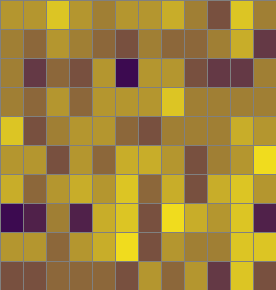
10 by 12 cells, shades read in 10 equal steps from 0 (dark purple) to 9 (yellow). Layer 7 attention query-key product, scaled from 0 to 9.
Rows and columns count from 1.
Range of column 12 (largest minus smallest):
8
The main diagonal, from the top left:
6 4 4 4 6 7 4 9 5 2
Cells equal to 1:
3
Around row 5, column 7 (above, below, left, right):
6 7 4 5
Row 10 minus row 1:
-3 -3 -4 -2 -1 -3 0 -3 1 -1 0 -2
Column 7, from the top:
6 5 6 6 3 7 4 3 3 6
